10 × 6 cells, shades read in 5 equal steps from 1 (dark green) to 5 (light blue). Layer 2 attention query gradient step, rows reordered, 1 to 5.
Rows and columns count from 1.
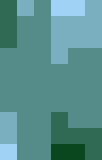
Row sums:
23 20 20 19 18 18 18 18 16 15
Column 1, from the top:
2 2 2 3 3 3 3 4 4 5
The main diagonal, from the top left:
2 3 3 4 3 3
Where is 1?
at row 10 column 4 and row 10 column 5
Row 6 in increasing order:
3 3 3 3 3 3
